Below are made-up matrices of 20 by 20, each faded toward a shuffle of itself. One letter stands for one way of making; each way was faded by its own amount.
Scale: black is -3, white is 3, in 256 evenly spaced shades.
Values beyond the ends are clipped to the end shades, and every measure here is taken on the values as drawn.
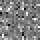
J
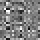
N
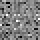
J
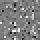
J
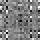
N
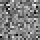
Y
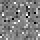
J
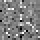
J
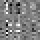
N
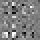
N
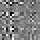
N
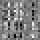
N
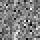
Y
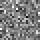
Y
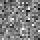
Y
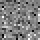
J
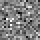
J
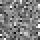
Y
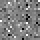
J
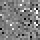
J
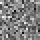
Y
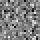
Y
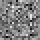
Y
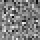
Y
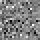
J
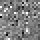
J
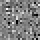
J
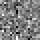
Y
